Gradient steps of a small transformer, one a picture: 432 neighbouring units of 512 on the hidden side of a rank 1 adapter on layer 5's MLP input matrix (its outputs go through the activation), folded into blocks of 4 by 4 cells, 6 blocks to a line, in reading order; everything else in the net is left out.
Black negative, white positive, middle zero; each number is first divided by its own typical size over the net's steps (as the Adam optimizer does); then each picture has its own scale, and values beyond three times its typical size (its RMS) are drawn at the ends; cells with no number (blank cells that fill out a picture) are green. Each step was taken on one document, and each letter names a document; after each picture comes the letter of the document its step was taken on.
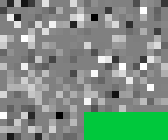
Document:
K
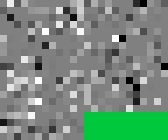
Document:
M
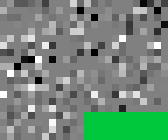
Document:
K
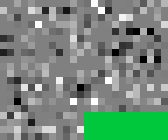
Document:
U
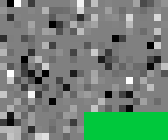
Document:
M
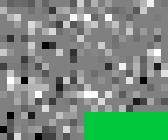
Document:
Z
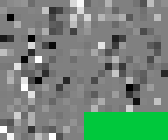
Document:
M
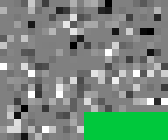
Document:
U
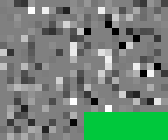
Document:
U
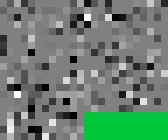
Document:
Z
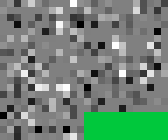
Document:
K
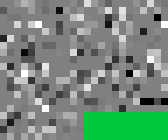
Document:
U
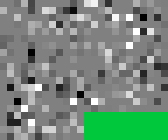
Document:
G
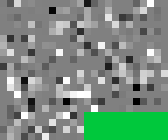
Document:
Z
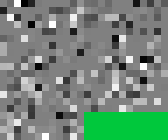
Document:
K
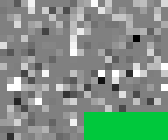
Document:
U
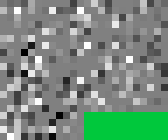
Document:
U
